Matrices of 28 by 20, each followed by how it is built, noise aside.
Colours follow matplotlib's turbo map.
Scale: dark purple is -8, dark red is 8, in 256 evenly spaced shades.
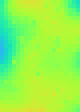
smooth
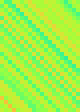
Toeplitz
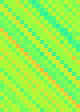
Toeplitz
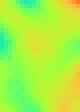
smooth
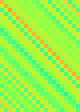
Toeplitz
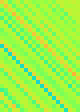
Toeplitz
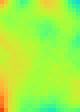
smooth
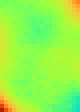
smooth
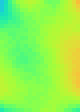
smooth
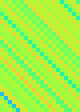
Toeplitz
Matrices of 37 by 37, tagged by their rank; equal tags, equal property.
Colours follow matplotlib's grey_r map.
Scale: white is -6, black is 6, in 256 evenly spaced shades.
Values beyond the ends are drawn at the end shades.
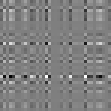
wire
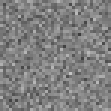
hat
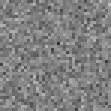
hat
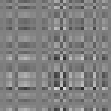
wire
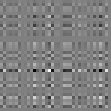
wire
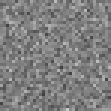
hat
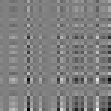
wire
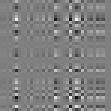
wire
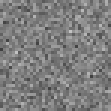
hat
